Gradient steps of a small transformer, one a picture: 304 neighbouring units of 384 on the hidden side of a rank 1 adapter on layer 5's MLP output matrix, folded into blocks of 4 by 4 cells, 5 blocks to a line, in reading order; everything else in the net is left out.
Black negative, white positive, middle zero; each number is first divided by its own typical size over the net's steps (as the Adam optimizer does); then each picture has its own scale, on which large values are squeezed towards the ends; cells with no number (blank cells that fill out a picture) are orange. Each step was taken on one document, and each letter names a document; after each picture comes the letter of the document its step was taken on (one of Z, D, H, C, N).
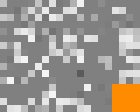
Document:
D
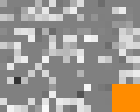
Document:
D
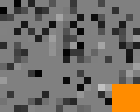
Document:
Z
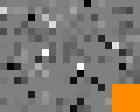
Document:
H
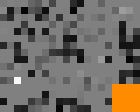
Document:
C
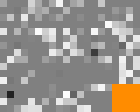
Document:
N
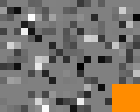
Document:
H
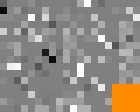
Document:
H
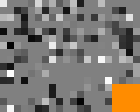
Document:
D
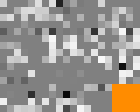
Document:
N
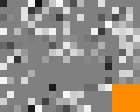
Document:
N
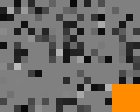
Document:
Z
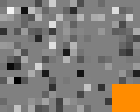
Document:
C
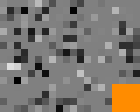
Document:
C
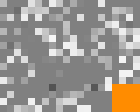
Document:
N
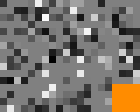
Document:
D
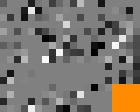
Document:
N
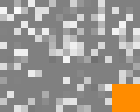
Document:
Z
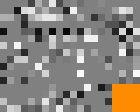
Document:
D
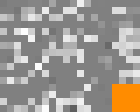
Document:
D
